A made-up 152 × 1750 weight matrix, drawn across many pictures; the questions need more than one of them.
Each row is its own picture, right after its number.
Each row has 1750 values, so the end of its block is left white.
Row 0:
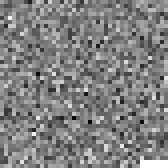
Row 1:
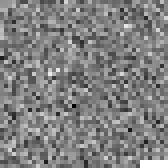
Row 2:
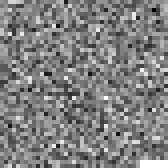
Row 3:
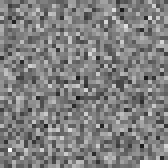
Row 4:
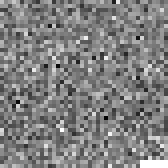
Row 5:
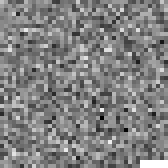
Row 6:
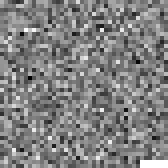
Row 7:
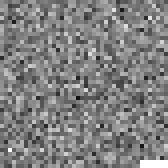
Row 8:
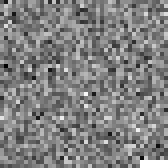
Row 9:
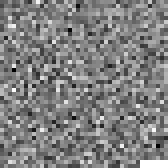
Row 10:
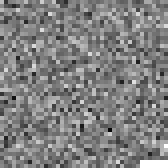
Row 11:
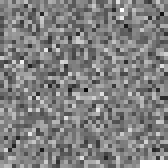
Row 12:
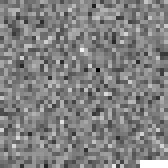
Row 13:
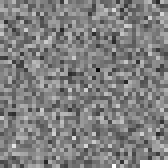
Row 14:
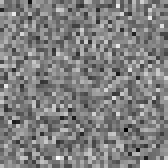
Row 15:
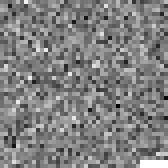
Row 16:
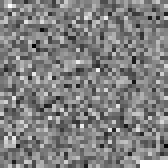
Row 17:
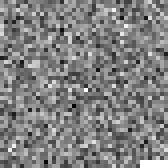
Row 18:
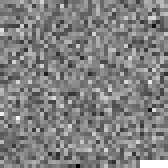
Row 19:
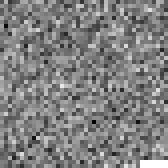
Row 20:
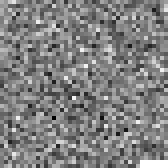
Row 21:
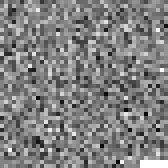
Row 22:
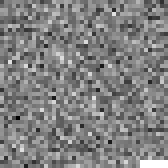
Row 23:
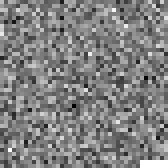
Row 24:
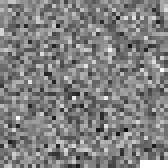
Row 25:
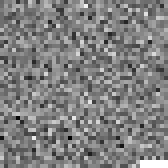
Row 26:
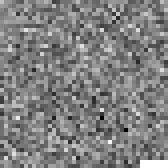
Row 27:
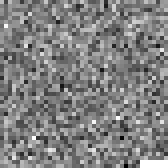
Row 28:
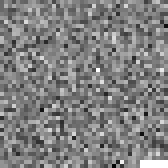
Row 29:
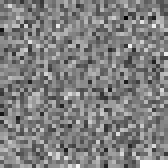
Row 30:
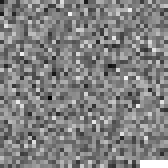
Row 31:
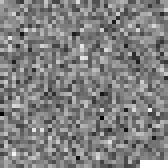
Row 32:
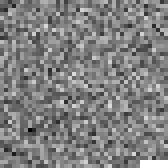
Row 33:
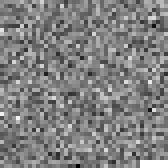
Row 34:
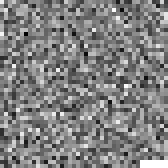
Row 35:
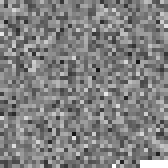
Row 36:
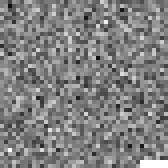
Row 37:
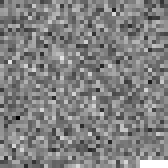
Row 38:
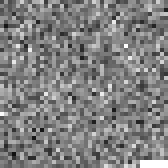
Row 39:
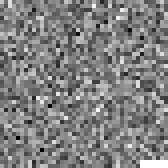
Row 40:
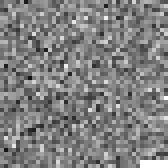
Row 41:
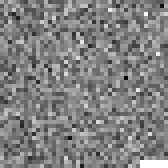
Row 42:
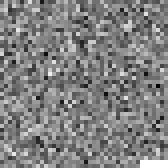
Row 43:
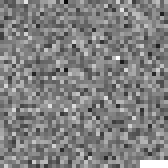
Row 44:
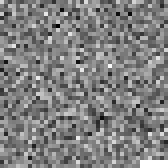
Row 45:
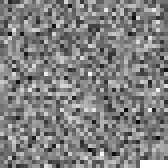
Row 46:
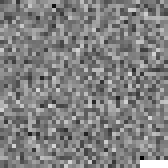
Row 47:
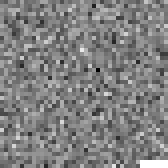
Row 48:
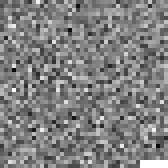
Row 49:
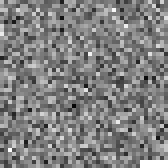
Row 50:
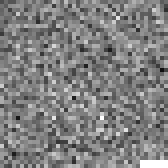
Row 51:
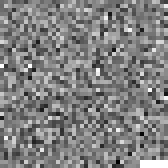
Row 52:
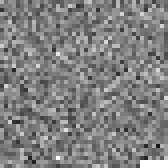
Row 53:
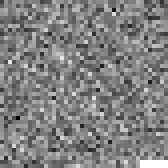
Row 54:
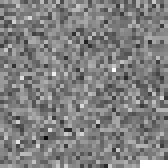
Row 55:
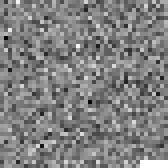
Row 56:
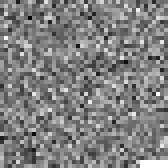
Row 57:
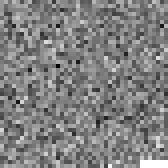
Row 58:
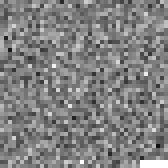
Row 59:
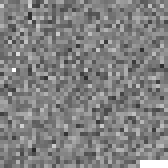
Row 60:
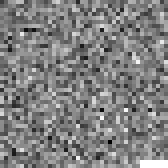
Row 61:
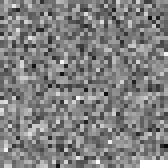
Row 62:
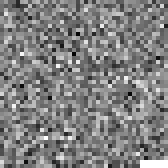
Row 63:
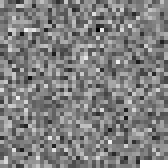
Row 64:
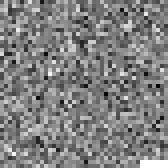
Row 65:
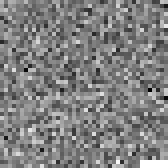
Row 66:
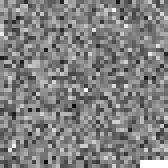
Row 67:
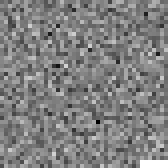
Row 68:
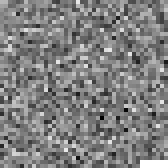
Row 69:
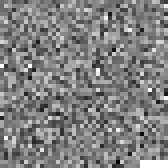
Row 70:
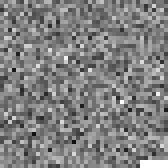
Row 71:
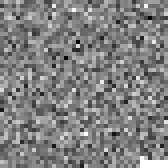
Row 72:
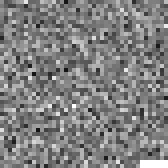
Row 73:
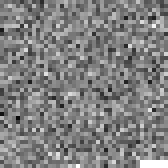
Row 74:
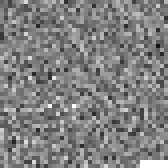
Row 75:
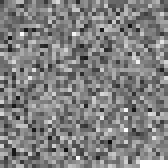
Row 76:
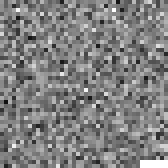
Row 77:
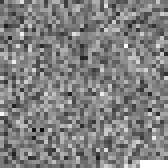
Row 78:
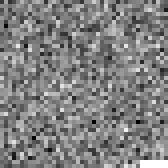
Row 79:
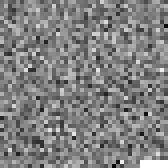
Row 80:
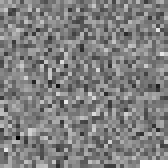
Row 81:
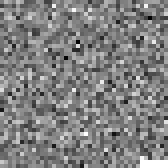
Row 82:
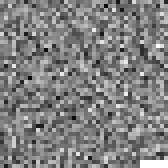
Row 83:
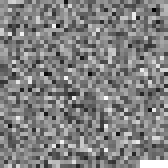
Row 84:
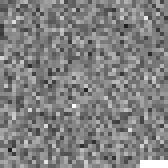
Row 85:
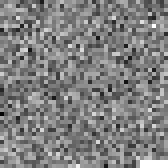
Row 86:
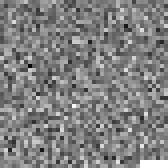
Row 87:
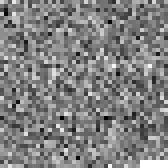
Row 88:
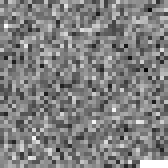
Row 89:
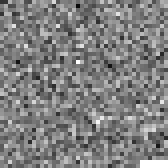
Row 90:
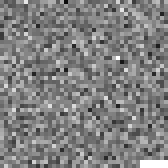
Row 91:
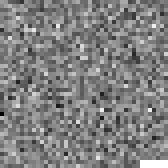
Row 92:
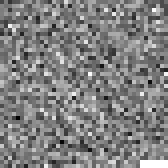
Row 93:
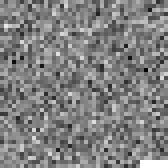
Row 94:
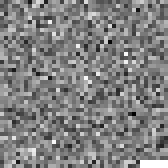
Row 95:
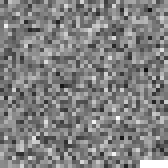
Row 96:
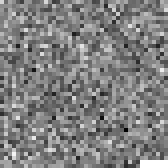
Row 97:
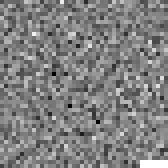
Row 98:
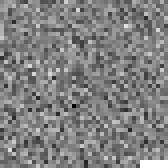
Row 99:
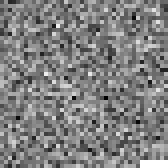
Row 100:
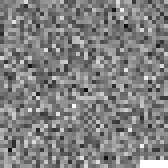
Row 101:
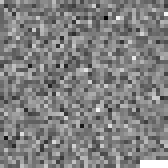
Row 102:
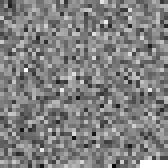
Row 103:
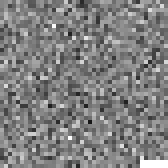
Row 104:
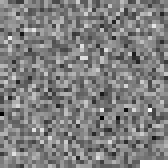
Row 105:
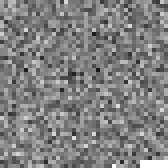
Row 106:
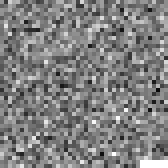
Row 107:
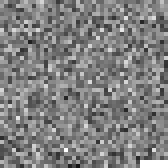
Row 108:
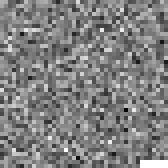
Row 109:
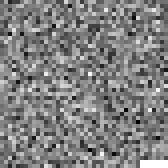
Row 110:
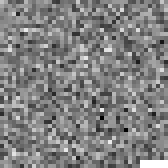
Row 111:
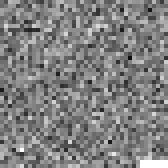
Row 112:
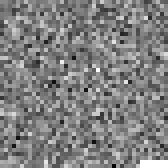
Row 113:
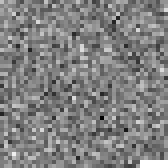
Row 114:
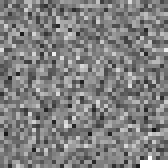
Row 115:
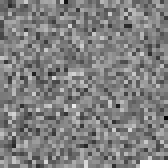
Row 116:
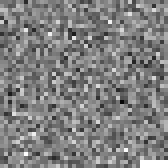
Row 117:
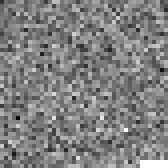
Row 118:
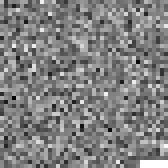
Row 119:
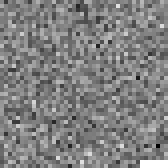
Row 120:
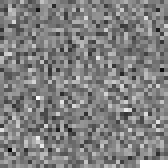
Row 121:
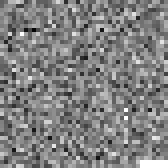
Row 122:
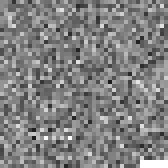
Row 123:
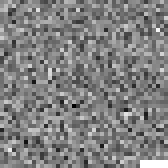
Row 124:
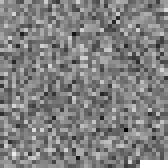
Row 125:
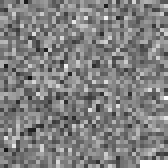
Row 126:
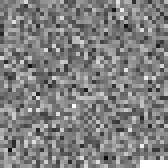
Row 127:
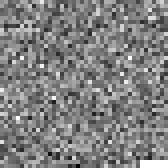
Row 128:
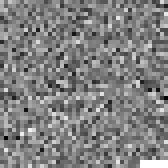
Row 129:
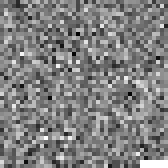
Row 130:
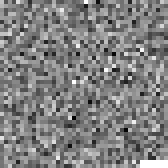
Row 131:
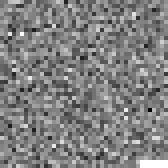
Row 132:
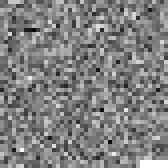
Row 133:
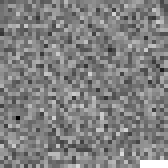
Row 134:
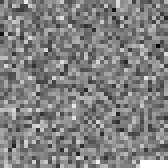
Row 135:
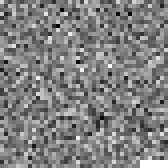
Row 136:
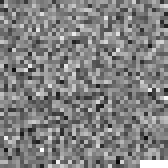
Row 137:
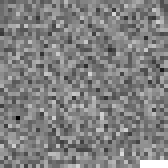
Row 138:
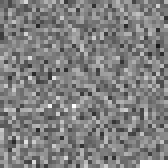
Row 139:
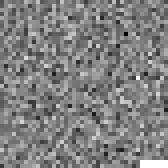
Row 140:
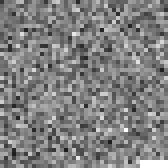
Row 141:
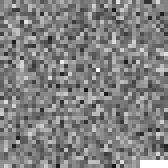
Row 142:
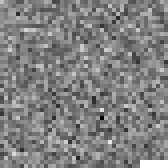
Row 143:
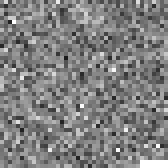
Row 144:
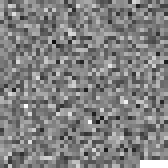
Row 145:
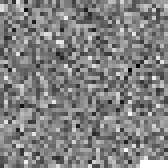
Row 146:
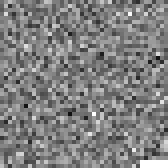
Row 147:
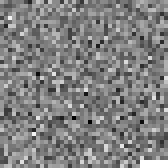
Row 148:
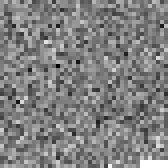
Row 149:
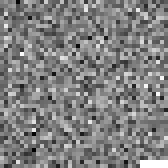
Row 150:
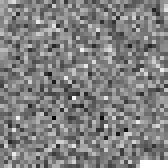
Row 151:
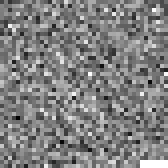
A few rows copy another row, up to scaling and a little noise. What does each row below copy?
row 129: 62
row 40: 125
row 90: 43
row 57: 148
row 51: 69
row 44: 135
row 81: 71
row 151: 92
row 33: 18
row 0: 147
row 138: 74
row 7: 3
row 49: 23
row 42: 64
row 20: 150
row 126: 100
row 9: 48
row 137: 133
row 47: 12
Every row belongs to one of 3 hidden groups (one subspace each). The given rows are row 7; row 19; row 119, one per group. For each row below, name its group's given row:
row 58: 119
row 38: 19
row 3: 7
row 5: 19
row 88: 19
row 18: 19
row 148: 119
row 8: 119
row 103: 119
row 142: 19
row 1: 7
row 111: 19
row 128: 7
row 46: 119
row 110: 19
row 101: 7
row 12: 7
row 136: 7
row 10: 7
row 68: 19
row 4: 119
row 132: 19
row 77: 19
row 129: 119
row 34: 7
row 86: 7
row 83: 19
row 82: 7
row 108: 19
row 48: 119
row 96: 19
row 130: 119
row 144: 119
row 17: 7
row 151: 19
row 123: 7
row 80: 7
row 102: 7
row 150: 19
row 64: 7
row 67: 119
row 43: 7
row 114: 119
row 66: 7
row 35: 7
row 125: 7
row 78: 19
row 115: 7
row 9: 119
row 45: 19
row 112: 7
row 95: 19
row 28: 7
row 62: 119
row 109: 19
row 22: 19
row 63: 19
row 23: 7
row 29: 19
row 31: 19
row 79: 7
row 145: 119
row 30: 119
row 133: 19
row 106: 19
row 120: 7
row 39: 7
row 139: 119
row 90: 7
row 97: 119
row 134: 7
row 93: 19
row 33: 19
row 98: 7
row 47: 7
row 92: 19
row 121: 19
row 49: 7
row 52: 119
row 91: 19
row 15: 7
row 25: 119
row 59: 119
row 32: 7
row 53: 19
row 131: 19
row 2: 19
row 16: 7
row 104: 19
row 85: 19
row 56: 119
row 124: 19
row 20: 19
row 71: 119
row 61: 7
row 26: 19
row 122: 119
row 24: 19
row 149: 119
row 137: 19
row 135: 119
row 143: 119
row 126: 7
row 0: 119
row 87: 119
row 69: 7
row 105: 7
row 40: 7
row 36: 7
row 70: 119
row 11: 7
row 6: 19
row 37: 19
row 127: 19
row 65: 7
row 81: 119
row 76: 7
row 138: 7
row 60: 19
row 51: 7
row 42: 7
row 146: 119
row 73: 19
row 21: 7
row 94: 119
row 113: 19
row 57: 119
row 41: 119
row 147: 119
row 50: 19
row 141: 7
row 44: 119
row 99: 19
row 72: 7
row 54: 119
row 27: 19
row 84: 7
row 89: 119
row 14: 119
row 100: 7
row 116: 119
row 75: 19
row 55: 119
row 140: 19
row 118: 7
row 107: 19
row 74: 7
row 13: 7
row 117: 19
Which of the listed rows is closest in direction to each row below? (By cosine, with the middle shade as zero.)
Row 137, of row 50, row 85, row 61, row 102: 50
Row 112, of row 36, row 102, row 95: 102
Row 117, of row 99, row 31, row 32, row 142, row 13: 99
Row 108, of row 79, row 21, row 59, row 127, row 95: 127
